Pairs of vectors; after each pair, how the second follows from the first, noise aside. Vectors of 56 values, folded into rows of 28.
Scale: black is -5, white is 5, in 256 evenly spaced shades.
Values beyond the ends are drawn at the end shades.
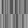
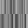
reversed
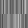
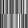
scaled up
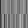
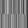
reversed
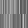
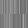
shrunk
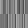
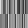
scaled up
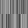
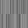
shrunk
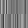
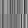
reversed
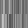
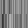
negated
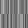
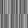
reversed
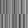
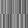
negated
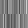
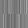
shrunk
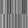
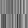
reversed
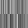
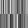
scaled up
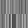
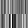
scaled up
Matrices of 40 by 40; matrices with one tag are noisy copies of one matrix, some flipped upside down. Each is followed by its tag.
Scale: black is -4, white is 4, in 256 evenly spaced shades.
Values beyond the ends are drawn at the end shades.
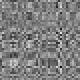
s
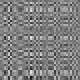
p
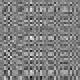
p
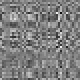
s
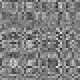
s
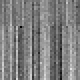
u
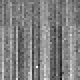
u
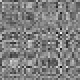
s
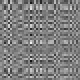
p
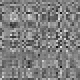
s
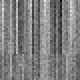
u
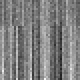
u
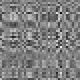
s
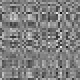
s
